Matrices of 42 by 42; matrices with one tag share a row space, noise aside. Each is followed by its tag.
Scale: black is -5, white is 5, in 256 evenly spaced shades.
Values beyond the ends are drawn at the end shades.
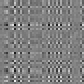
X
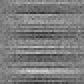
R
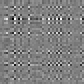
X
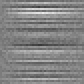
R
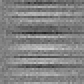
R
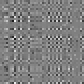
X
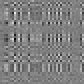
X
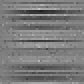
R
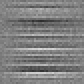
R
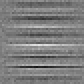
R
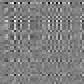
X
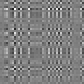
X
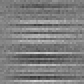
R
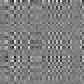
X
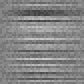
R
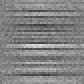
R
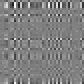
X
